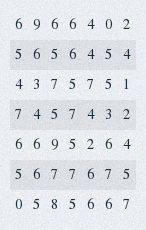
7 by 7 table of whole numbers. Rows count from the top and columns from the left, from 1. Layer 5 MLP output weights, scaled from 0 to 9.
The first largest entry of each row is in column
2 2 3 1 3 3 3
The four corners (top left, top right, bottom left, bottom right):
6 2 0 7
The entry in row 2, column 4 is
6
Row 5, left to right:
6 6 9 5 2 6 4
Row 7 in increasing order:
0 5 5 6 6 7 8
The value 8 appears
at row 7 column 3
